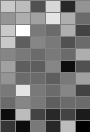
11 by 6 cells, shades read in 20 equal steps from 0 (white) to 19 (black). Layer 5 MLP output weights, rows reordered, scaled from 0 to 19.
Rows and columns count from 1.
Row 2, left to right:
8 6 7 2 6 11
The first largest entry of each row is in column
5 6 6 5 3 5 4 6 4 1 6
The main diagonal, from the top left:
4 6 10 10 11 13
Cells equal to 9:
5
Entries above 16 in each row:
0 0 0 0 0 1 0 0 0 2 2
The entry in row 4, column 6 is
11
